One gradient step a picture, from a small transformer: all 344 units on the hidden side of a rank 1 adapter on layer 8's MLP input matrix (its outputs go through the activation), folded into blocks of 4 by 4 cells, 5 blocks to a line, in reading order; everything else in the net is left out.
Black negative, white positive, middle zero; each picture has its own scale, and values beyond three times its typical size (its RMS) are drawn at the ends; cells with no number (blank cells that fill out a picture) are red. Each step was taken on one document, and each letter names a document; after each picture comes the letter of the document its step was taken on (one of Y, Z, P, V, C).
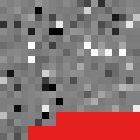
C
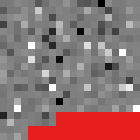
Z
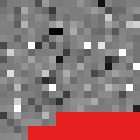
Z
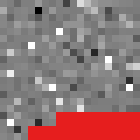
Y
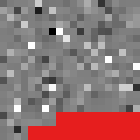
Z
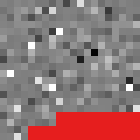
Y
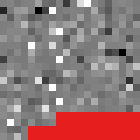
Y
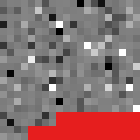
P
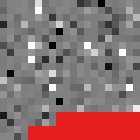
P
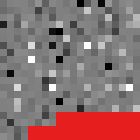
P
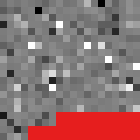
C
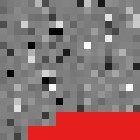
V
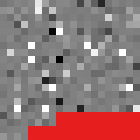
Z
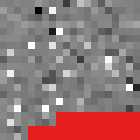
Y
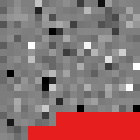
Z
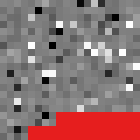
C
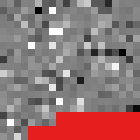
Y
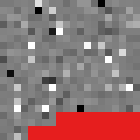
Z
